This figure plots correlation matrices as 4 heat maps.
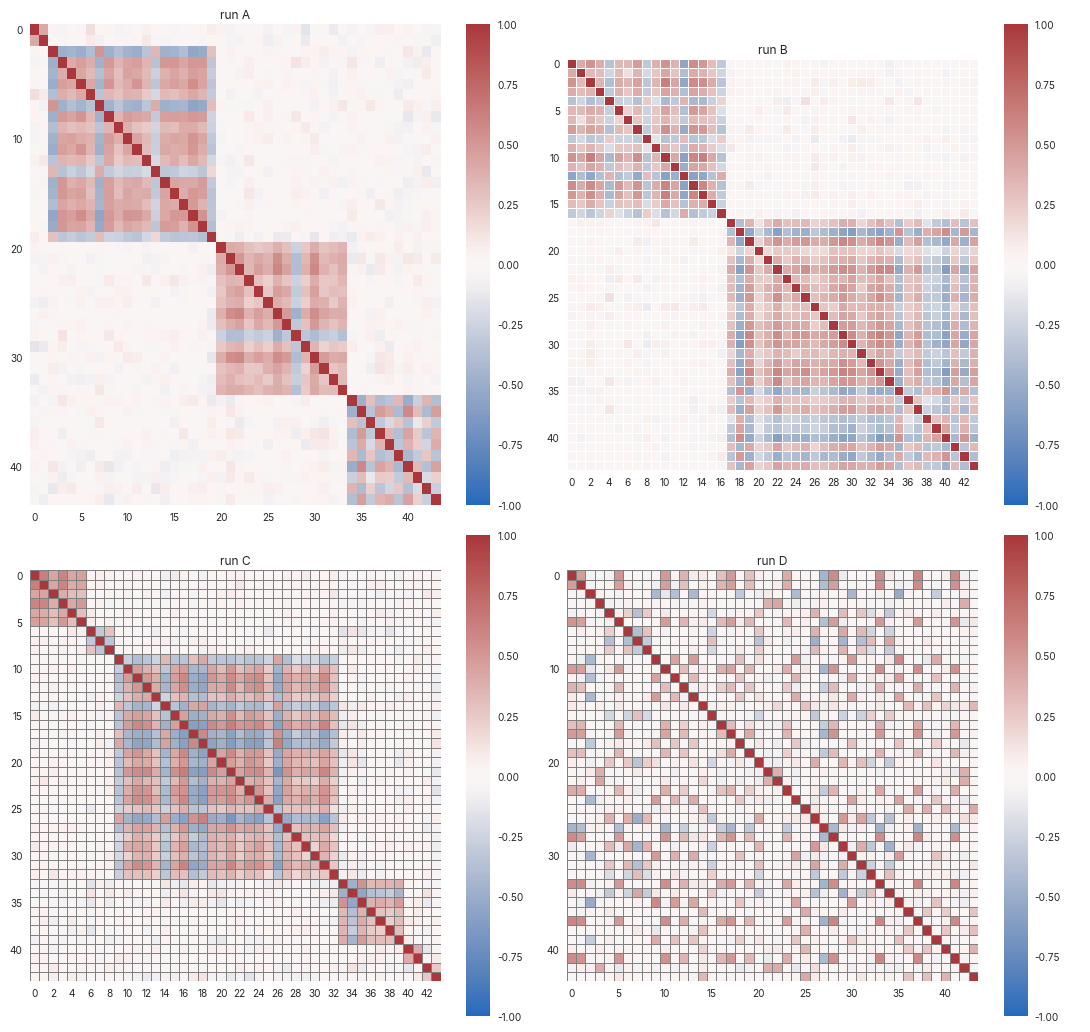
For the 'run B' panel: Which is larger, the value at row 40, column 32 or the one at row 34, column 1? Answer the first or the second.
the second
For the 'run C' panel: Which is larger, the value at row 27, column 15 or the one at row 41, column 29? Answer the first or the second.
the first
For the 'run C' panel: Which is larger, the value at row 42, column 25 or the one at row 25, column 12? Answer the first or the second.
the second
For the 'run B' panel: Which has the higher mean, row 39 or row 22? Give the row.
22
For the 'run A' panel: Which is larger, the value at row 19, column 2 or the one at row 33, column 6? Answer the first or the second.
the first
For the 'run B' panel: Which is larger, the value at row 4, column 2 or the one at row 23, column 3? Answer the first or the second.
the second
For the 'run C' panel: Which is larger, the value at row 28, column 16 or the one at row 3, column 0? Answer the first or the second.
the second
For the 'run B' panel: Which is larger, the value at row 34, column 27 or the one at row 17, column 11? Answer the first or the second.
the first
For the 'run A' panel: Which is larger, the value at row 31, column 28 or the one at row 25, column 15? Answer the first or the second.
the second
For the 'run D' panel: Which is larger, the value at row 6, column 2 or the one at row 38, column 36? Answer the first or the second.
the second
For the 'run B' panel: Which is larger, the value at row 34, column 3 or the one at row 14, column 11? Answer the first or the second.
the second
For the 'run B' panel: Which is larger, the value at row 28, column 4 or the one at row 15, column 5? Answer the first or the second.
the second
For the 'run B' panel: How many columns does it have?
44
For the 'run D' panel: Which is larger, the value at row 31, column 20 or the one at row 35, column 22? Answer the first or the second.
the first
